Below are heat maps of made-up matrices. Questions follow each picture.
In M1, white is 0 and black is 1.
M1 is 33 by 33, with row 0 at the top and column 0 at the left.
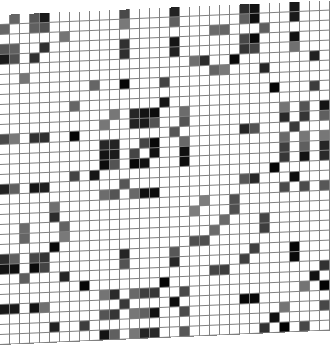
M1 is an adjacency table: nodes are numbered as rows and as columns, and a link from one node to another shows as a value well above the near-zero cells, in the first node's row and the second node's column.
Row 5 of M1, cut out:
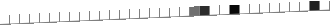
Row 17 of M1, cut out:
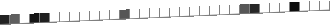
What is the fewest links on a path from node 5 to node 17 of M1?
6
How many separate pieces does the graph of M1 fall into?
2
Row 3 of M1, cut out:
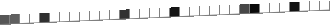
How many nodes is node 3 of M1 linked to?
8
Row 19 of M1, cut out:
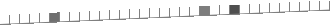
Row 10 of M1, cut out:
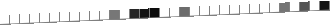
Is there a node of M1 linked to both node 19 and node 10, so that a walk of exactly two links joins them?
no
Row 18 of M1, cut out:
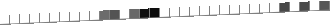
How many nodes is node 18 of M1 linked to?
8
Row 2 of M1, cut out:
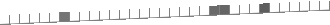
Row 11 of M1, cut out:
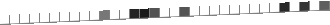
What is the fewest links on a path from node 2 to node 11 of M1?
3
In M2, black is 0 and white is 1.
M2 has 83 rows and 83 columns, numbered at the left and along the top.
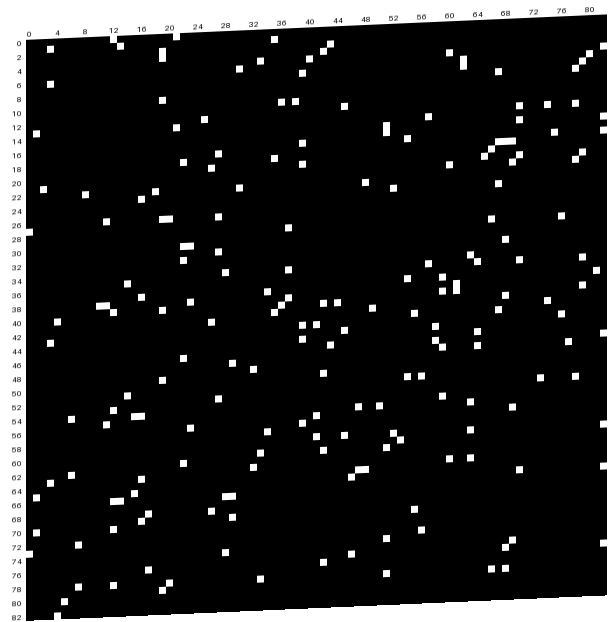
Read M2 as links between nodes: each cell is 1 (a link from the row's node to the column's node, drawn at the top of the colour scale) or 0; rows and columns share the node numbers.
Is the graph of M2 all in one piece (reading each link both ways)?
no
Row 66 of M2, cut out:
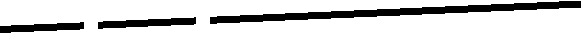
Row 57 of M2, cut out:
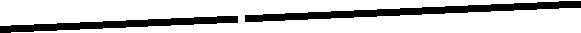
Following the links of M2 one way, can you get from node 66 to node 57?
yes
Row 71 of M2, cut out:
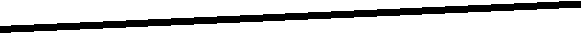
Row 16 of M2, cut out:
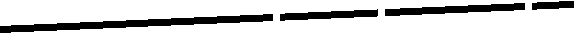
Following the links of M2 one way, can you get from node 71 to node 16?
no
